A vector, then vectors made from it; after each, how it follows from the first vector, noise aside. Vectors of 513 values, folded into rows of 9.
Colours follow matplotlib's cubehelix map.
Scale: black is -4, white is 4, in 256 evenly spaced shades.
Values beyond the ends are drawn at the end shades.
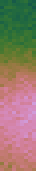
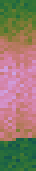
wrapped around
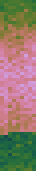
wrapped around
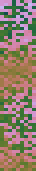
sign-scrambled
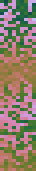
sign-scrambled
